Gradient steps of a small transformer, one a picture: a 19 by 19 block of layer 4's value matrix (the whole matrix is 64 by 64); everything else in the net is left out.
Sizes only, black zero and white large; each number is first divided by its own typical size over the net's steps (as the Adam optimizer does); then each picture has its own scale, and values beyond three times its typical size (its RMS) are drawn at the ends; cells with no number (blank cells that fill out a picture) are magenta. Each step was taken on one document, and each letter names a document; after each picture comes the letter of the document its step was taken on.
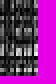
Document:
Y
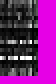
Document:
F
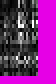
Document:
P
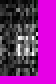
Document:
P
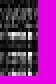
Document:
F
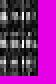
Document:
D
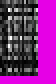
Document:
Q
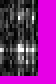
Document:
P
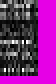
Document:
D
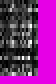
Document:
F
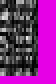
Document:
D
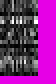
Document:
Y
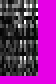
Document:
P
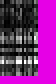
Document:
Y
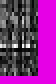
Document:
D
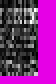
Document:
Q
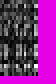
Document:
Y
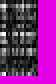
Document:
D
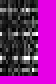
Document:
P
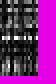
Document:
Q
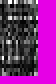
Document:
Q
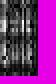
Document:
D
